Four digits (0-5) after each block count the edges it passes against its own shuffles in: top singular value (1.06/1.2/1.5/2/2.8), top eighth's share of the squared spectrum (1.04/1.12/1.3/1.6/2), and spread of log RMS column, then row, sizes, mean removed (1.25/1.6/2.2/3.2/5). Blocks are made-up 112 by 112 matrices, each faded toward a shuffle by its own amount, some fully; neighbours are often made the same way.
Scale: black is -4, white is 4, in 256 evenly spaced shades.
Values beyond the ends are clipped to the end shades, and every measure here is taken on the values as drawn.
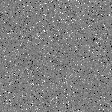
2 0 0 0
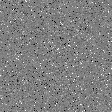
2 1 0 0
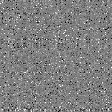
4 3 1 2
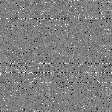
4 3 1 2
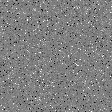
0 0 0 0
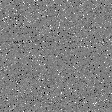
2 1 0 0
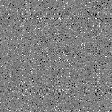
4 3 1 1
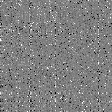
4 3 2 1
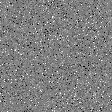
2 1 0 0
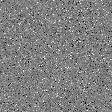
2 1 0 0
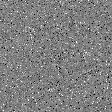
2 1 0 0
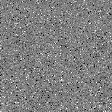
3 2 1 1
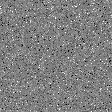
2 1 0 0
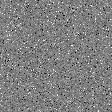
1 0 0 0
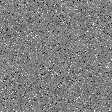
0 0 0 0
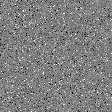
0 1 0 0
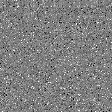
3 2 0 1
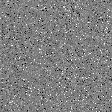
2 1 0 0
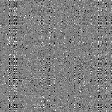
5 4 3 2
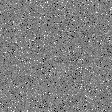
0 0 0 0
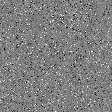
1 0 0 0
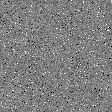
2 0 0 0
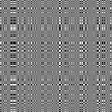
5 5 5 5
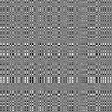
5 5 5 5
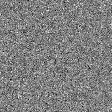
3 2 0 0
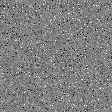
2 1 0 0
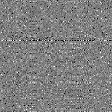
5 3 2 2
